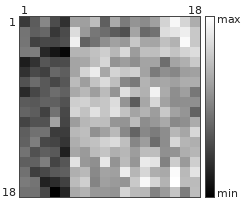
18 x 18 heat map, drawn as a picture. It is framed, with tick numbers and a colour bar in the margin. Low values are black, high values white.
On average the colour sits 60% of the way up the scale. The grain runs up and down. The right part is higher, past a seam about 30% of the way across. There are no regular stripes.
